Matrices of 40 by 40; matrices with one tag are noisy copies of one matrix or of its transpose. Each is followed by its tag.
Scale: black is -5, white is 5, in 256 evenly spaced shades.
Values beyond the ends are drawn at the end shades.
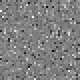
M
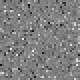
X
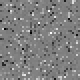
X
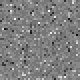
X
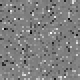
X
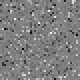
X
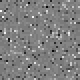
M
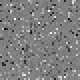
X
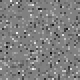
M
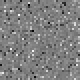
X
